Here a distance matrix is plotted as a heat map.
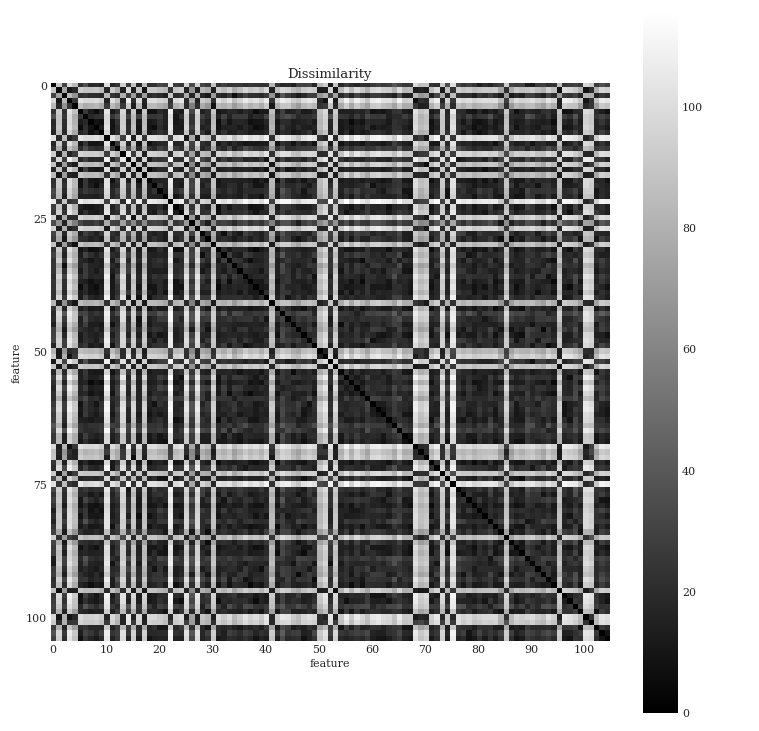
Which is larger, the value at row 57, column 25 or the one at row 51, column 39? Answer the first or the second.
the first
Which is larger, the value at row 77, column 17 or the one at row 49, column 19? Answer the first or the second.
the first
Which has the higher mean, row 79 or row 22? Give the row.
22
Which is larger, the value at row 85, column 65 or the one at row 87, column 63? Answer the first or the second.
the first
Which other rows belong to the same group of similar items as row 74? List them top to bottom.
0, 2, 5, 6, 7, 8, 9, 11, 12, 14, 16, 18, 19, 20, 21, 23, 24, 26, 28, 29, 31, 32, 33, 34, 35, 36, 37, 38, 39, 40, 42, 43, 44, 45, 46, 47, 48, 49, 52, 54, 55, 56, 57, 58, 59, 60, 61, 62, 63, 64, 65, 66, 67, 71, 72, 76, 77, 78, 79, 80, 81, 82, 83, 84, 86, 87, 88, 89, 90, 91, 92, 93, 94, 96, 97, 98, 99, 102, 103, 104
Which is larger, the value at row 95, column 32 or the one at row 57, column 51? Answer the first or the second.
the second
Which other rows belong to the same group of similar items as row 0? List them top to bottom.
2, 5, 6, 7, 8, 9, 11, 12, 14, 16, 18, 19, 20, 21, 23, 24, 26, 28, 29, 31, 32, 33, 34, 35, 36, 37, 38, 39, 40, 42, 43, 44, 45, 46, 47, 48, 49, 52, 54, 55, 56, 57, 58, 59, 60, 61, 62, 63, 64, 65, 66, 67, 71, 72, 74, 76, 77, 78, 79, 80, 81, 82, 83, 84, 86, 87, 88, 89, 90, 91, 92, 93, 94, 96, 97, 98, 99, 102, 103, 104
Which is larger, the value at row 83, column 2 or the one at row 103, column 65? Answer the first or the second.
the second
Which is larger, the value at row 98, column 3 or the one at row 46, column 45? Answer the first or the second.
the first
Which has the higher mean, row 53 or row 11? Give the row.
53
